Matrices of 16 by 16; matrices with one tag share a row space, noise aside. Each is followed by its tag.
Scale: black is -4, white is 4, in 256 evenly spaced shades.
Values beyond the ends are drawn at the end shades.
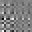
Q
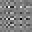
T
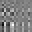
Q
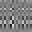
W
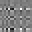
T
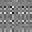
W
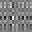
W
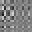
Q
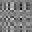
T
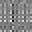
W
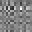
T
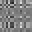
T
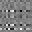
T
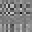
T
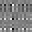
W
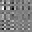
Q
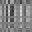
T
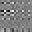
Q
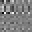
Q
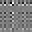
W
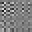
Q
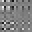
Q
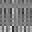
W
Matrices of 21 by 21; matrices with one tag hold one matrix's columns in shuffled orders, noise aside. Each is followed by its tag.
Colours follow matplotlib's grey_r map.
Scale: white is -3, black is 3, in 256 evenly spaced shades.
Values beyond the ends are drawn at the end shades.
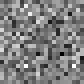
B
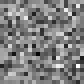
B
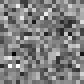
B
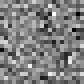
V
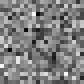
V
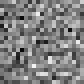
V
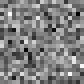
V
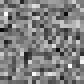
V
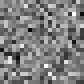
V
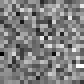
B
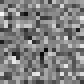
V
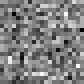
V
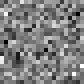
V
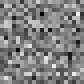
V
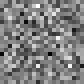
B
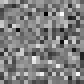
V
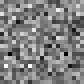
B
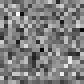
V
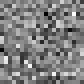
V
